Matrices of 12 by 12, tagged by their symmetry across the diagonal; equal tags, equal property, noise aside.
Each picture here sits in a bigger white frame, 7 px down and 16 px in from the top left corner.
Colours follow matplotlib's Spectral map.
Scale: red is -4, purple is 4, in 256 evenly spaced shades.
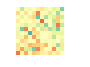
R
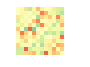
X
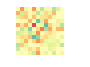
X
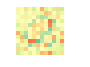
X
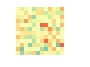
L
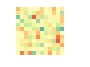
L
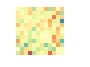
R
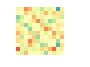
R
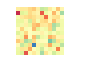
L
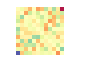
R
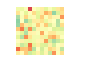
L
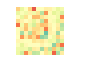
X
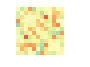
X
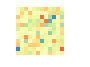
L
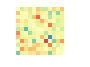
R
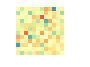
X
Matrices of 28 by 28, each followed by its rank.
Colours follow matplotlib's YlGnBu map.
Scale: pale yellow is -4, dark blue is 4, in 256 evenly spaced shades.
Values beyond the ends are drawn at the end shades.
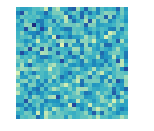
full rank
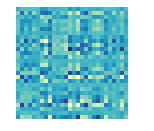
three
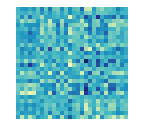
three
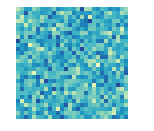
full rank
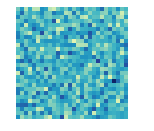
full rank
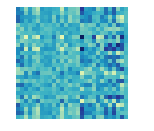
three
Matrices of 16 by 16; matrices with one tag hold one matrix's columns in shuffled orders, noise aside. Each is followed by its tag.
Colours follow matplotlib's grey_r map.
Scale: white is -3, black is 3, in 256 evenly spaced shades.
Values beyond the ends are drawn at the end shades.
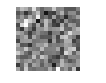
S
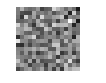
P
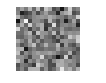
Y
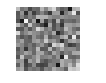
Y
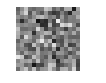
Y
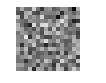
P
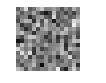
S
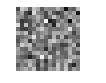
Y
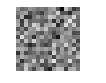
P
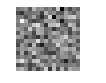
P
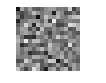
P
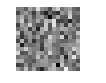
S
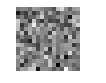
S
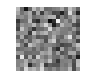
Y
